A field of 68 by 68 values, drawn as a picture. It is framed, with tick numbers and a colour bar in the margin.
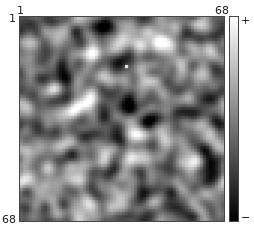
Mirror symmetry: none. Lone odd cells: 1, higher than its neighbours. Slope: none. Grain: blotchy.
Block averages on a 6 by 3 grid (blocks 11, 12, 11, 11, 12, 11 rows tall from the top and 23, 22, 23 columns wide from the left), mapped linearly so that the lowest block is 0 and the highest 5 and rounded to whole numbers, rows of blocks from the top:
244 | 134 | 400 | 223 | 531 | 321
